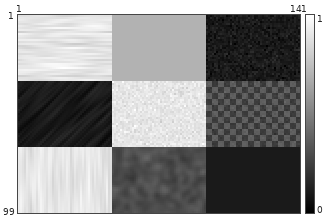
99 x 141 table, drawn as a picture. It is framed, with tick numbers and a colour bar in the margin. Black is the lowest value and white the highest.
It is made of 3 by 3 panels. Panel 1,1: very high, streaked across, faint in contrast. Panel 1,2: high, flat. Panel 1,3: very low, fine-grained, faint in contrast. Panel 2,1: very low, slanting up to the right, faint in contrast. Panel 2,2: very high, fine-grained, faint in contrast. Panel 2,3: low, checkered. Panel 3,1: very high, streaked downward, faint in contrast. Panel 3,2: low, blotchy, faint in contrast. Panel 3,3: very low, flat.
